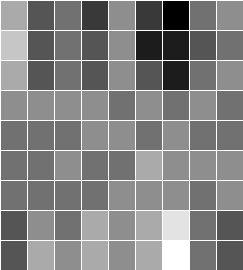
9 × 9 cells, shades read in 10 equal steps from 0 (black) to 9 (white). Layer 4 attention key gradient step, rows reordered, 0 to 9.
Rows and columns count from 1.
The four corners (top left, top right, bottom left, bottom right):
6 5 3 3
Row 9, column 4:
6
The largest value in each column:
7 6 5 6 5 6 9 5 5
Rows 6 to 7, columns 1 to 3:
4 4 5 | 4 4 4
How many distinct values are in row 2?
5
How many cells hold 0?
1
